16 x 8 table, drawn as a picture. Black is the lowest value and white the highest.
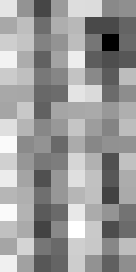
Stripes running up and down repeat 2 times from left to right. An odd patch, lower than its surroundings, sits in the top right. Overall the values sit about 60% of the way up the scale. The top right is the ninth with the lowest average.
